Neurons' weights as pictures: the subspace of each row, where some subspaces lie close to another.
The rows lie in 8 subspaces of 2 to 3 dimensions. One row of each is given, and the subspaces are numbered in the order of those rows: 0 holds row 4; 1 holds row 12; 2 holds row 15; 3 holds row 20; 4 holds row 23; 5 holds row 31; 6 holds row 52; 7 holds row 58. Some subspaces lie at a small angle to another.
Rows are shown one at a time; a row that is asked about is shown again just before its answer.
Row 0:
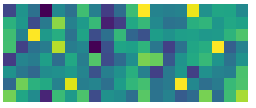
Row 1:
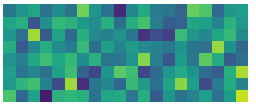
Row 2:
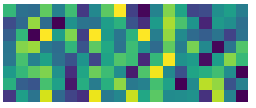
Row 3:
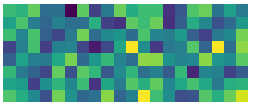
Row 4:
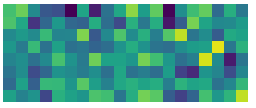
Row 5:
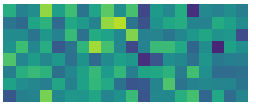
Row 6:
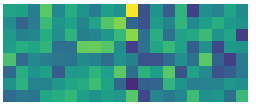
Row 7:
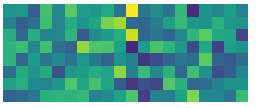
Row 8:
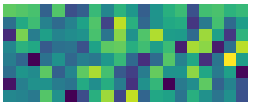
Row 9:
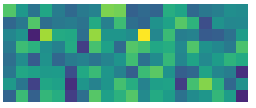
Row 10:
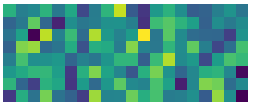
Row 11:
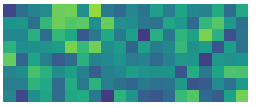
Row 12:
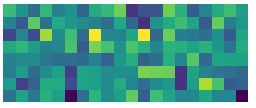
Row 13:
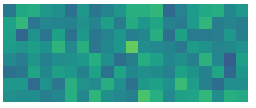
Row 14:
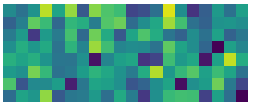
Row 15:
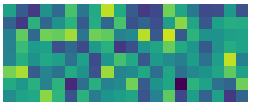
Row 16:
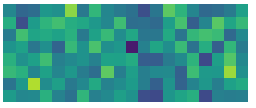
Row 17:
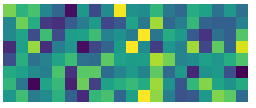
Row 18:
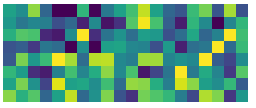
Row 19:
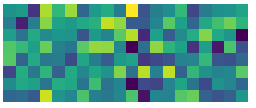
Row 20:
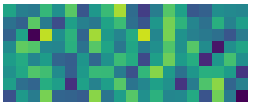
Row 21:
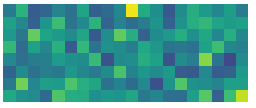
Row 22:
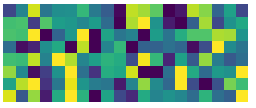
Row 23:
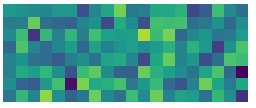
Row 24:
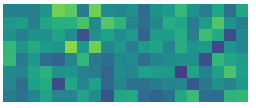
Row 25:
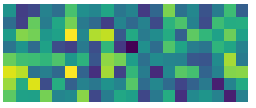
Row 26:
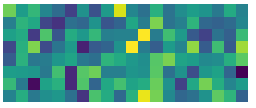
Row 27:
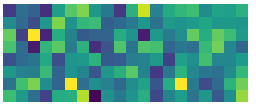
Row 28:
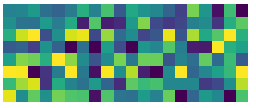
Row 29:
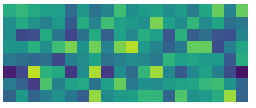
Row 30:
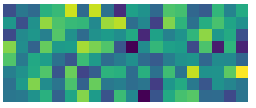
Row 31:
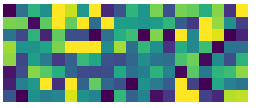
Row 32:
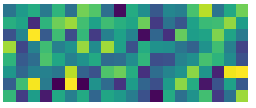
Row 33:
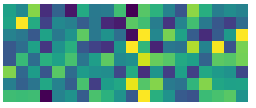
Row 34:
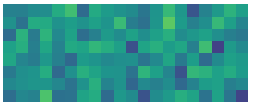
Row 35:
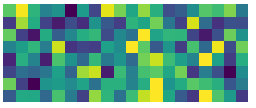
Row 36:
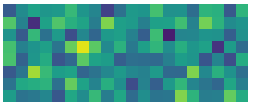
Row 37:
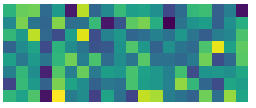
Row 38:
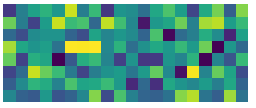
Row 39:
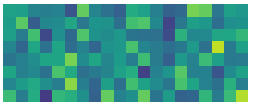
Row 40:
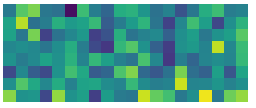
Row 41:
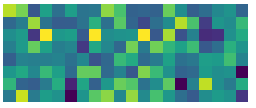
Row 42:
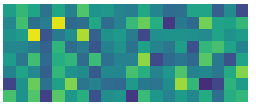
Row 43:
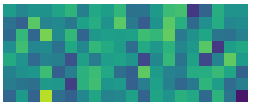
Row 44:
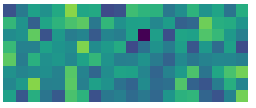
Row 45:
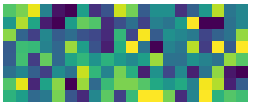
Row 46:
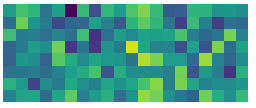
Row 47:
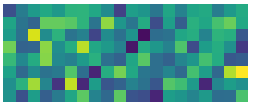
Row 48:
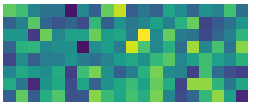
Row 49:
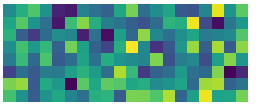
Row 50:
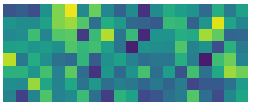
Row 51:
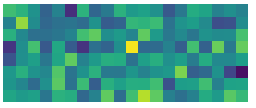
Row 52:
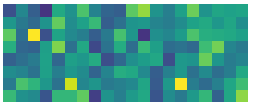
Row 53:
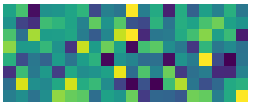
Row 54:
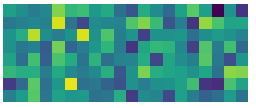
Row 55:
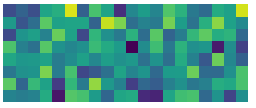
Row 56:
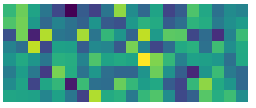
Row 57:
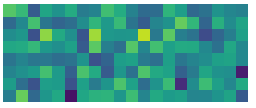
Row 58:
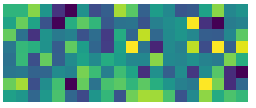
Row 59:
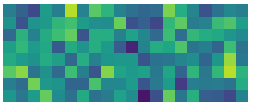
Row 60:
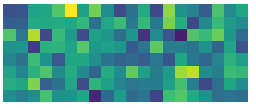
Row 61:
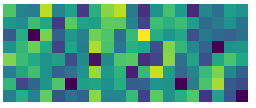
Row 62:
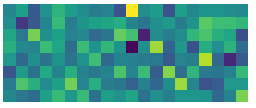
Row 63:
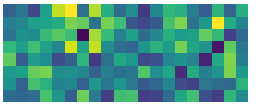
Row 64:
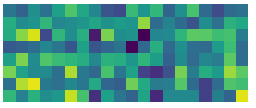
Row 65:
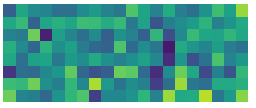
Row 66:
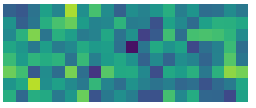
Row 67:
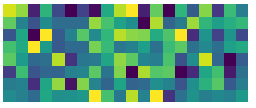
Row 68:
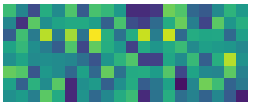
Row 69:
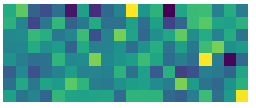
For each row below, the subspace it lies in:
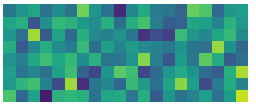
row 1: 4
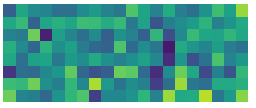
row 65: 7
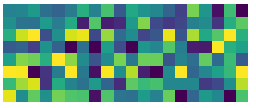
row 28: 2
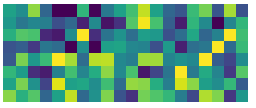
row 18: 5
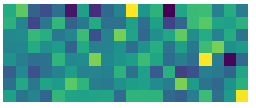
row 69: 0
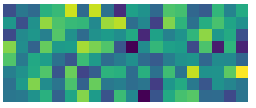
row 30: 3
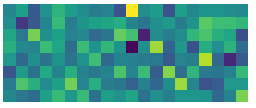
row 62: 0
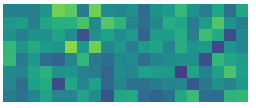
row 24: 5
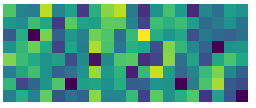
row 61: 0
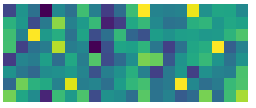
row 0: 6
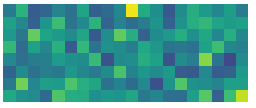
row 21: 6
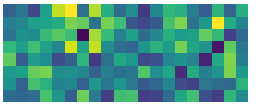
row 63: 5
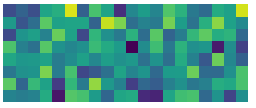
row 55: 7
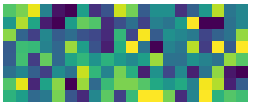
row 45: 7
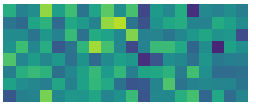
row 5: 6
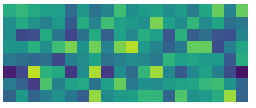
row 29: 2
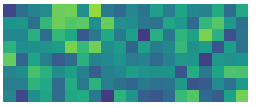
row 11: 5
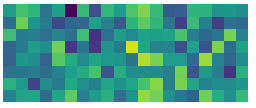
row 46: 1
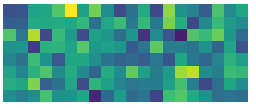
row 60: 0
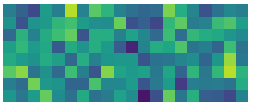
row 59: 2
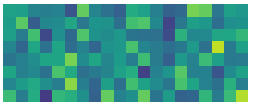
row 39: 4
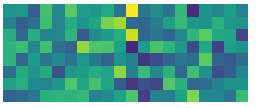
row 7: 6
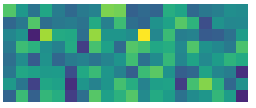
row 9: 2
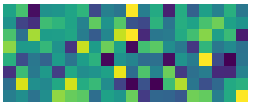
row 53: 6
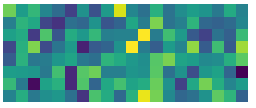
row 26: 3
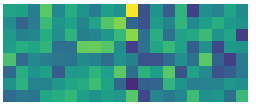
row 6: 6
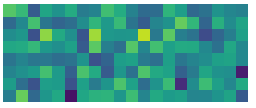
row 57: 5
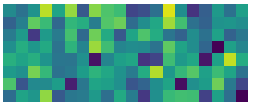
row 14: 0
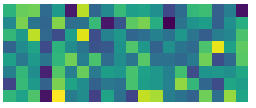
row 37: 7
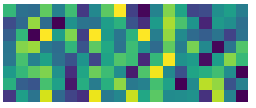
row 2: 3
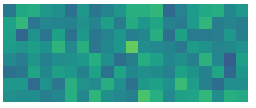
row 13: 1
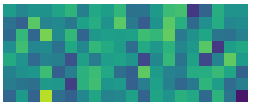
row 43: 4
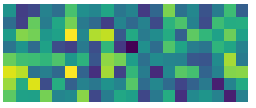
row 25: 5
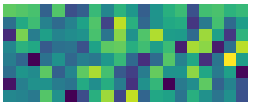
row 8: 4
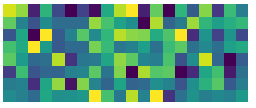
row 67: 0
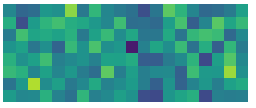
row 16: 1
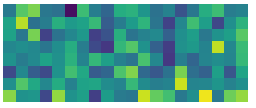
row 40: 7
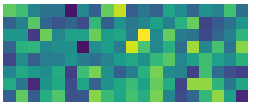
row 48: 2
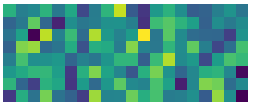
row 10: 3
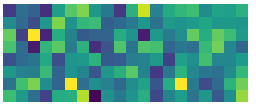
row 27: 6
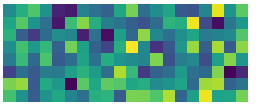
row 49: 7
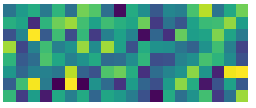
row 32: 4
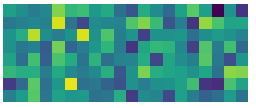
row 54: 7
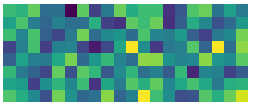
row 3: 3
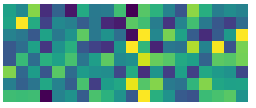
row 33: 0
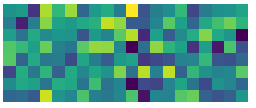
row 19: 0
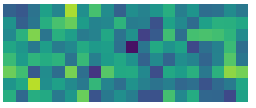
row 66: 2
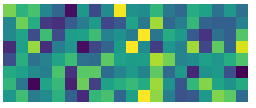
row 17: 3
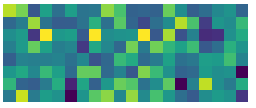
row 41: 5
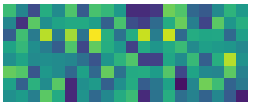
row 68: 1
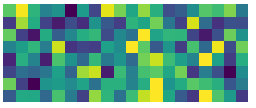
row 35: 1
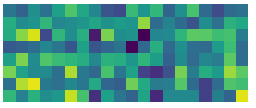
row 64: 1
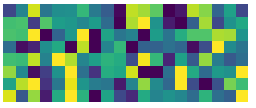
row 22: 2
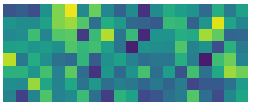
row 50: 5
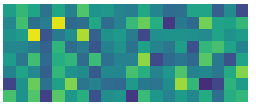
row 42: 7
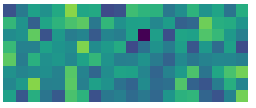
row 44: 2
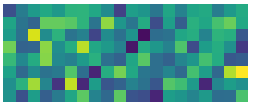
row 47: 4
